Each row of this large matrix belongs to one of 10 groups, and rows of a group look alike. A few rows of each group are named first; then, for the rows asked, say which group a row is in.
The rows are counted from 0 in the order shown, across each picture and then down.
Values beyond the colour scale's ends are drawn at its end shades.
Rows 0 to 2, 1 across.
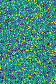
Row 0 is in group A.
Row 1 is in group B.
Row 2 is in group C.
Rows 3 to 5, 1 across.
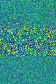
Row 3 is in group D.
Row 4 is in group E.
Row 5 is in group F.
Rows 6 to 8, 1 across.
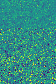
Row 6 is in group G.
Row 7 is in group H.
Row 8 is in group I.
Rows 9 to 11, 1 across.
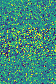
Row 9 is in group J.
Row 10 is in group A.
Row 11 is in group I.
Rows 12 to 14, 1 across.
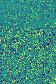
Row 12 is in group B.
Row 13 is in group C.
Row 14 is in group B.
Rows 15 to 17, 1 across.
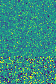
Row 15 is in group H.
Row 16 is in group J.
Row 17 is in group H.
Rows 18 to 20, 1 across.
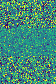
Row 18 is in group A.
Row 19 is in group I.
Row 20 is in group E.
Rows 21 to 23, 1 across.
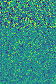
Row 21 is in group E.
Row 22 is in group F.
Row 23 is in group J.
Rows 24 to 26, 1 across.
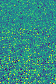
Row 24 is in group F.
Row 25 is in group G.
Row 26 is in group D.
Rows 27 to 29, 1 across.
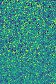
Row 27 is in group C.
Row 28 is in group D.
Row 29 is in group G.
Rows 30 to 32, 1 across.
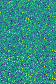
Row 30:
E
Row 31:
I
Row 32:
I
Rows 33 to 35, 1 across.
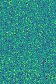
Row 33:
E
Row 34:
F
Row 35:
D
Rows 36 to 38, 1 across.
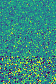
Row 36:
E
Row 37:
J
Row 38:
C
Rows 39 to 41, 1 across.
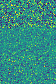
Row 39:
F
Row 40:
B
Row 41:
I
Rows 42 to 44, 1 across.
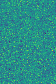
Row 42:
G
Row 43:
D
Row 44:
F
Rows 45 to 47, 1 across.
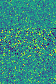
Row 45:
E
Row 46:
C
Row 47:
F
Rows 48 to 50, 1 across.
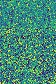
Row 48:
E
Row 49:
I
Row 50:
F
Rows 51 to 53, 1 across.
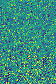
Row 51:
J
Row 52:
D
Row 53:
A
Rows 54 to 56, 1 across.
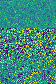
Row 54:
E
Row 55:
A
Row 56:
H
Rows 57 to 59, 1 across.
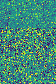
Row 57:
A
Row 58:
C
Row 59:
I
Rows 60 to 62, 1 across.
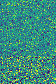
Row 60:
G
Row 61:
B
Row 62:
B
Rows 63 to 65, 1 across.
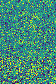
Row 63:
H
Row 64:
F
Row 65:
B
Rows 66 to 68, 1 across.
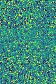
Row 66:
I
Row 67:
D
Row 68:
E
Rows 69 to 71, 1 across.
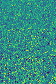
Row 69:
J
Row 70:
B
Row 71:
C
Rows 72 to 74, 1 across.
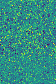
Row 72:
J
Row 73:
C
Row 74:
I
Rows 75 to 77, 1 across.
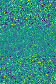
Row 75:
J
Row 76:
H
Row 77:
C
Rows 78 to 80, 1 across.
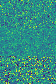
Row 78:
H
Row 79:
G
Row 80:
A
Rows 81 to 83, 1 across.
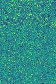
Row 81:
J
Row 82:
F
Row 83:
I
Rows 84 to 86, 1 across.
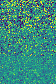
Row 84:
G
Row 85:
I
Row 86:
D
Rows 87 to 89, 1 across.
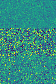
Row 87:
C
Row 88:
F
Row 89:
I
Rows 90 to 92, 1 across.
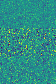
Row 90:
D
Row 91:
I
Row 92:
E
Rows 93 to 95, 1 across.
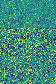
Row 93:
D
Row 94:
I
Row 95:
J
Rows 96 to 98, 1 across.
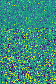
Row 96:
I
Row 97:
I
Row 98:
E
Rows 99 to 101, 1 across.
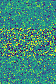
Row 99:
C
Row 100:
B
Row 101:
F
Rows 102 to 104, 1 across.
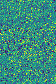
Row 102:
B
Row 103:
H
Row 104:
J
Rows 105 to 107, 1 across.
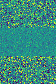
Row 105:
F
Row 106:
J
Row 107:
I
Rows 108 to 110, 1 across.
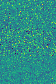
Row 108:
A
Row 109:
C
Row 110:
G
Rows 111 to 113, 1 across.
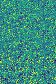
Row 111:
D
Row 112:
D
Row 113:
H
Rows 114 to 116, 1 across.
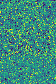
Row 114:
C
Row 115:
E
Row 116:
H
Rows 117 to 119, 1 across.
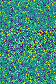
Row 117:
E
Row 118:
F
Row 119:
E
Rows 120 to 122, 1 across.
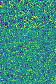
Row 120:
H
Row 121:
D
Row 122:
J
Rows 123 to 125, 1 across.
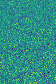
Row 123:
E
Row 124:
B
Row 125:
H
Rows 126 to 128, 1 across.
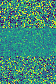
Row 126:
C
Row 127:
C
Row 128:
F
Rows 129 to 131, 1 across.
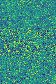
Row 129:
G
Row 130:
D
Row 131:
B
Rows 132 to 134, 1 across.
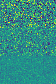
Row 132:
F
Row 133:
J
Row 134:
C
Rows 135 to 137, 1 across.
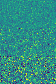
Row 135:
B
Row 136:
H
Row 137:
I
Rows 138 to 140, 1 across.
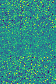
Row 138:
G
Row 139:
G
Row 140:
B
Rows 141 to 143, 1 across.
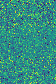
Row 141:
F
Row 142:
I
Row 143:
H
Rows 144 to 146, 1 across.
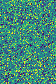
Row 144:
J
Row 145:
G
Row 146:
A
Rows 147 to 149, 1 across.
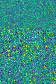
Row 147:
F
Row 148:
D
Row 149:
I
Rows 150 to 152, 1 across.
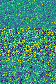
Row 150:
A
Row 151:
D
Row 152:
G
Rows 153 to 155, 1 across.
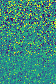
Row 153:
J
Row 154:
F
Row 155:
D
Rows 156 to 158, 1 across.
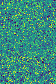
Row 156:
C
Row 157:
F
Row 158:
G
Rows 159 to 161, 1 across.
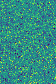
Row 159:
F
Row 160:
C
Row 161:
H
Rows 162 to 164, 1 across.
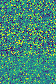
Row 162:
F
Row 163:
F
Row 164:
D
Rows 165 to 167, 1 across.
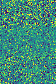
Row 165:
J
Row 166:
E
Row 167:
I
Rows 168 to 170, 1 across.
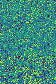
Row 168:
B
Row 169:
H
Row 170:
H
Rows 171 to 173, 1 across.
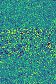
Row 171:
C
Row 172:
G
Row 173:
H
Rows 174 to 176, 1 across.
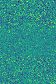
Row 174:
F
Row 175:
I
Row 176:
F
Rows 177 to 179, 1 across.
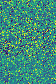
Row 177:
E
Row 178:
A
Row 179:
A
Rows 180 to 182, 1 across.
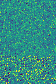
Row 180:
C
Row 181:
C
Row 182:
A
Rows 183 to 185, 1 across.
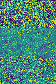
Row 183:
C
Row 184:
G
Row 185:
F
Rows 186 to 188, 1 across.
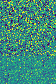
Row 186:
E
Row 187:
B
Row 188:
A
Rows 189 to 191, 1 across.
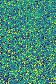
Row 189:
I
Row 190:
I
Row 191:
A
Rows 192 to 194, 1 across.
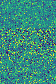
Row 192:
C
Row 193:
F
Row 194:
H
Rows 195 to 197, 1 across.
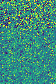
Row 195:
A
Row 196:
G
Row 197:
G
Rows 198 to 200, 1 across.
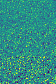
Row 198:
B
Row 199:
J
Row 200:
B
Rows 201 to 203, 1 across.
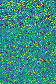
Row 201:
G
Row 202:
J
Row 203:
F
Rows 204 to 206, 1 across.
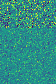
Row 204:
A
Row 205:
J
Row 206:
A
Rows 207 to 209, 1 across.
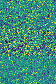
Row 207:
B
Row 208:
D
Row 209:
H
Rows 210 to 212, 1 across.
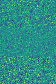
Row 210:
G
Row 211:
J
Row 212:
D
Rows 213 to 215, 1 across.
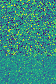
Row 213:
F
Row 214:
E
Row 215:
A
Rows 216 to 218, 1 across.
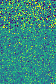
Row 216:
C
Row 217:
I
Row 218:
G
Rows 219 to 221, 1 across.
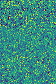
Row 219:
I
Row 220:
B
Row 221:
G
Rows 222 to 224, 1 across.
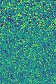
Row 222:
C
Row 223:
H
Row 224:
F
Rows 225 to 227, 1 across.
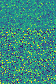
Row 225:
F
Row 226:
F
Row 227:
F
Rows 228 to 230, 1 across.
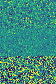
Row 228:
E
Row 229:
I
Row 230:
H
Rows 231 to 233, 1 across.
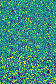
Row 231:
E
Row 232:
E
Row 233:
B
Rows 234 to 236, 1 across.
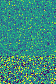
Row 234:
I
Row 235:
B
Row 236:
I
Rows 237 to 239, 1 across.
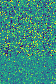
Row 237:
E
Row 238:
A
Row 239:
I
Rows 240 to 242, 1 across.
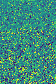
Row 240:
J
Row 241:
G
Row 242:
H
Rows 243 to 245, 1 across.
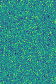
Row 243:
H
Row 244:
C
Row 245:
J
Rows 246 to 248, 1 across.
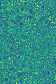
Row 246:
G
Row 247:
E
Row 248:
H
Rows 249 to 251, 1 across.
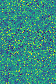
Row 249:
G
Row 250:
F
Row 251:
A
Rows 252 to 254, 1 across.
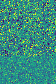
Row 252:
D
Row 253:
H
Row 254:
E
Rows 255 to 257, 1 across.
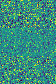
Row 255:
D
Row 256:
J
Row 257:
D
